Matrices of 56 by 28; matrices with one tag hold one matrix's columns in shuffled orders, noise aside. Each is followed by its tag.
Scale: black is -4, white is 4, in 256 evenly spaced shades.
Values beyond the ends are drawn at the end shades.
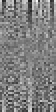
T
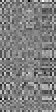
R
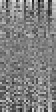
T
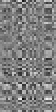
R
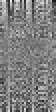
T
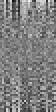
T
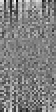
T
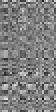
R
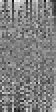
T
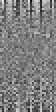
T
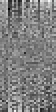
T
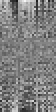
T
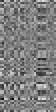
R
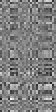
R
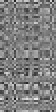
R
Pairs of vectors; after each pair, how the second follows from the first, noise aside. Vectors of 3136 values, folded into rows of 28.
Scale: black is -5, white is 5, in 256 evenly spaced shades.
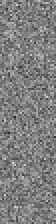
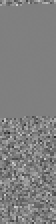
partly zeroed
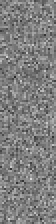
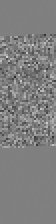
partly zeroed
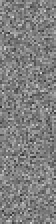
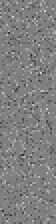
partly zeroed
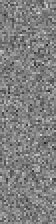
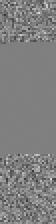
partly zeroed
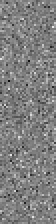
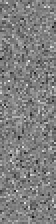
negated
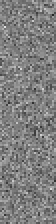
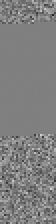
partly zeroed
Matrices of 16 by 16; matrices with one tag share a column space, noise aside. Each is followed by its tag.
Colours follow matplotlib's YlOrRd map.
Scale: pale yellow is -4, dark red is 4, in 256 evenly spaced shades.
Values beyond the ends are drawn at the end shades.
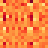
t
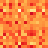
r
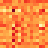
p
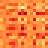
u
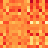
r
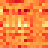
p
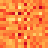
u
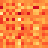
u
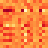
p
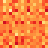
r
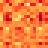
t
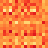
r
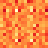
p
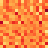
r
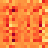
p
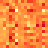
p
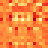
t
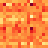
t
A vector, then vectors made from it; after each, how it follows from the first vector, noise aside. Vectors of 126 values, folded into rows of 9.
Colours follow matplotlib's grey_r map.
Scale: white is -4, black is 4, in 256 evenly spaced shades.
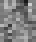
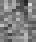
copied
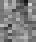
copied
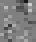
partly zeroed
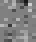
partly zeroed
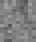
shrunk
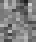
copied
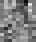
copied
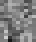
reversed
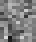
reversed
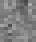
shrunk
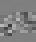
partly zeroed
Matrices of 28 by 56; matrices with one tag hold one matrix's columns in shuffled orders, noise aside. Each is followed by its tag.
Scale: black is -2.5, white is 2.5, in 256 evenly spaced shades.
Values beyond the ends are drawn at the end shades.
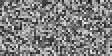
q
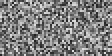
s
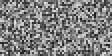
s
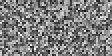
q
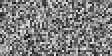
s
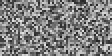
q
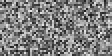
s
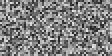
q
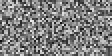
q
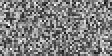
s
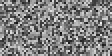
q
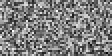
s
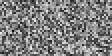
q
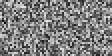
s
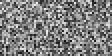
s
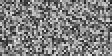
q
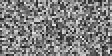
q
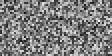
q
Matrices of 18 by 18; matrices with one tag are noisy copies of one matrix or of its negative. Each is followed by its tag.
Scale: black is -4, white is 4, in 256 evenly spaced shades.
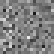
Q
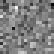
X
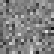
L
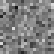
X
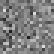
Q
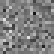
Q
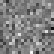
L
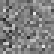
Q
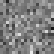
L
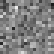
X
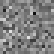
Q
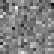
X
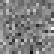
L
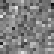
X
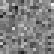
X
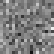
L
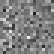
Q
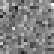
X
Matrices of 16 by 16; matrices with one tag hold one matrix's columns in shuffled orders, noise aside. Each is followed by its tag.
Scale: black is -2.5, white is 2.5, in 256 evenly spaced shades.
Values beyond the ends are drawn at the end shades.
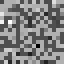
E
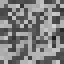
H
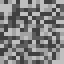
E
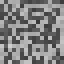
H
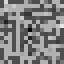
H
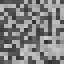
H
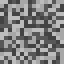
E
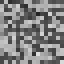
H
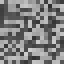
E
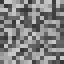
E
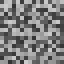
E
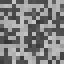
H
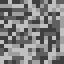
H
